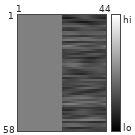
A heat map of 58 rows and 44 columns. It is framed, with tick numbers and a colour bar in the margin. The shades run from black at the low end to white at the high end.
It is made of 1 by 2 panels. Panel 1,1: middling, flat. Panel 1,2: low, streaked across.
